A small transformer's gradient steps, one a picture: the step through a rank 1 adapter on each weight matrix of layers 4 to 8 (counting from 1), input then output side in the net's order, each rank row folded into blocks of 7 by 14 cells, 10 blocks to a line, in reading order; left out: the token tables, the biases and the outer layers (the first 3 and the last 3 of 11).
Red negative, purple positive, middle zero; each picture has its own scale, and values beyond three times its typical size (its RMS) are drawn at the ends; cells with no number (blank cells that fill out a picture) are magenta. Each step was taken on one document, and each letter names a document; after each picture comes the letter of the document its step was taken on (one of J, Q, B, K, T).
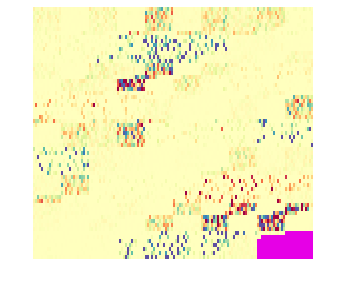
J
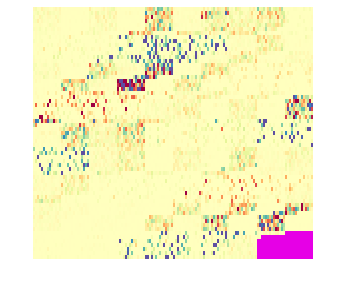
J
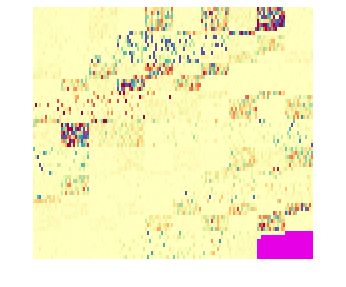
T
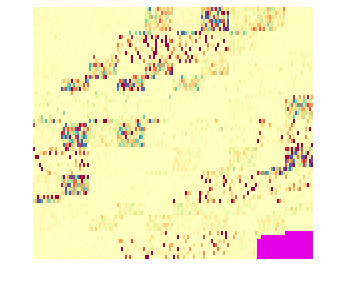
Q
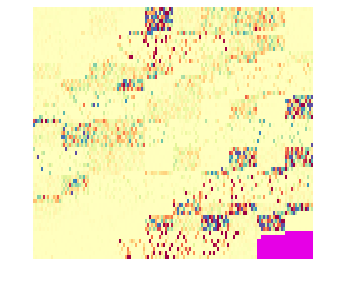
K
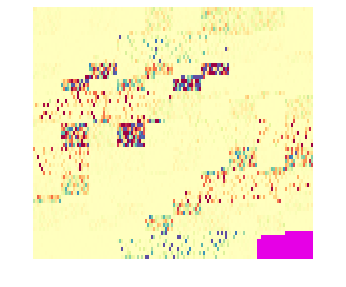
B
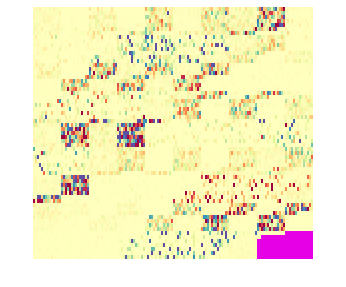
T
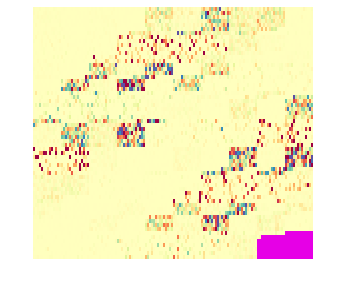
Q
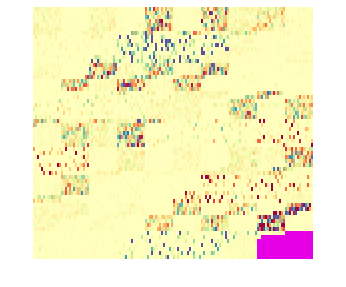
T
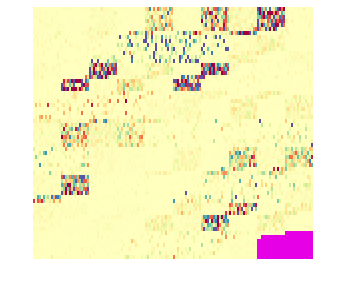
T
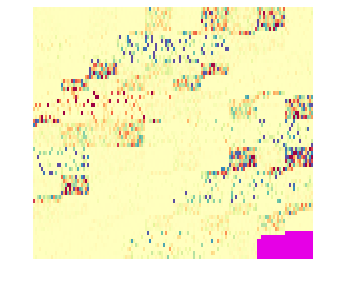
T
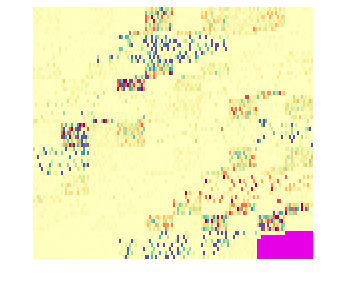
J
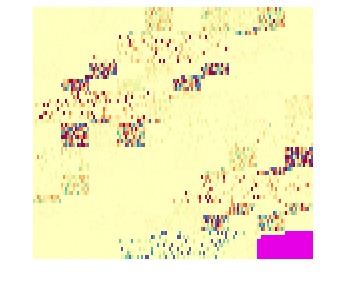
B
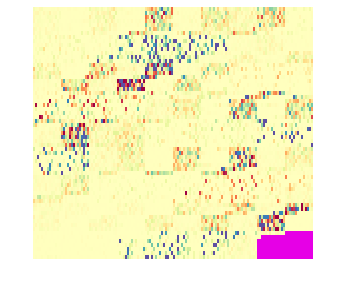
J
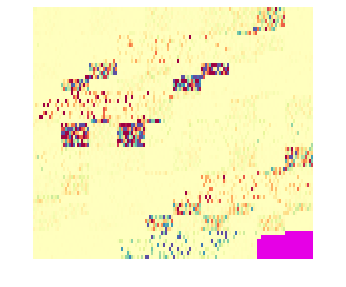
B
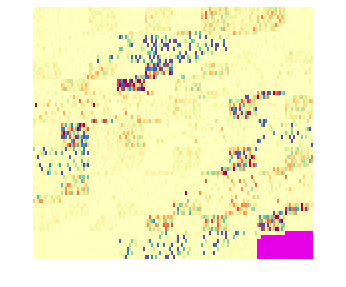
J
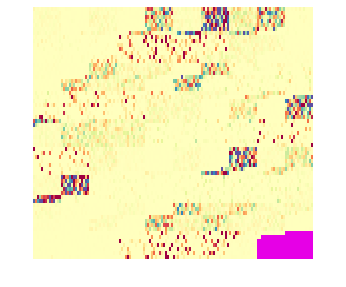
K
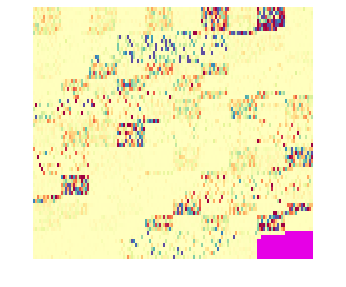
T
